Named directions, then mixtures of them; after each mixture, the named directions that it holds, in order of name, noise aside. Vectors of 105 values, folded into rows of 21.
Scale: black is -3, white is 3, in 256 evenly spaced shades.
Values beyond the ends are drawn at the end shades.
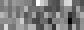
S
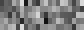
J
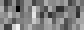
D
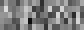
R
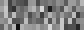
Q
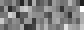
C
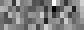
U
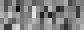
D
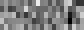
C, S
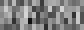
R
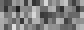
D, J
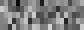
D, Q, R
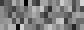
J, Q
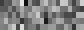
J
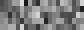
J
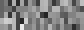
J, Q, U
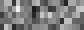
D, J, U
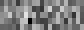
R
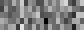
J, R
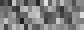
C, D, J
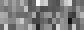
S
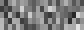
C, J, Q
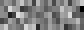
C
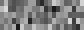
Q, R, U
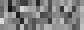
C, J, Q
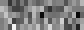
D, Q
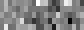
S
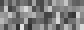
C, J, R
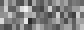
C, R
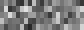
C, R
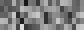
C, J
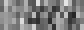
R, S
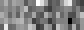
S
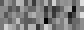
J, S, U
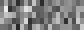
C, Q, R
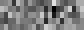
U
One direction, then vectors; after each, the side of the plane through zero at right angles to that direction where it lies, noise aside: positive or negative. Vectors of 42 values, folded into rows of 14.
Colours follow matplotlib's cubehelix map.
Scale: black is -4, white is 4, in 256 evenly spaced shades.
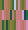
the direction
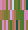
negative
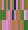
negative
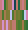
negative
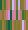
positive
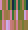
negative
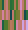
positive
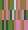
positive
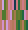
negative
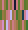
negative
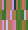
negative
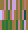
positive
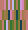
negative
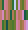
positive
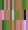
positive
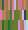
positive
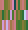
negative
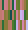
positive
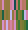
negative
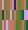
negative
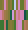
positive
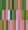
positive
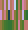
positive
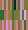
negative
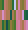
positive
